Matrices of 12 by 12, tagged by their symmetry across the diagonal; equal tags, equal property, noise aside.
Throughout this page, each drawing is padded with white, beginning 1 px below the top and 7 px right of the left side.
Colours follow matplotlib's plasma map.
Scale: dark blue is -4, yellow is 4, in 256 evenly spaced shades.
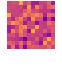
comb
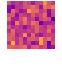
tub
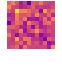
comb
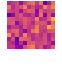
tub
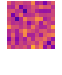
comb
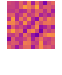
comb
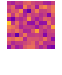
tub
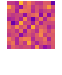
tub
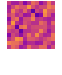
comb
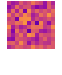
comb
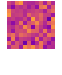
comb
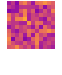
comb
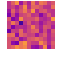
tub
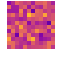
tub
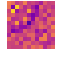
comb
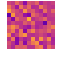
tub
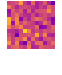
tub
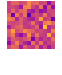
tub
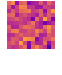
tub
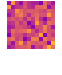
comb
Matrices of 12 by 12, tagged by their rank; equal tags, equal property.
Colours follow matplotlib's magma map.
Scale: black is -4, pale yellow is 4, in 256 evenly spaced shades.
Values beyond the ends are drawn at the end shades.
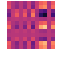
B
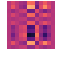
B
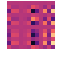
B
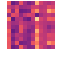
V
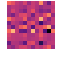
V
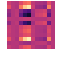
B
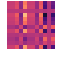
B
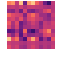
V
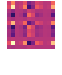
B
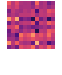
V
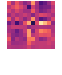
V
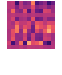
V
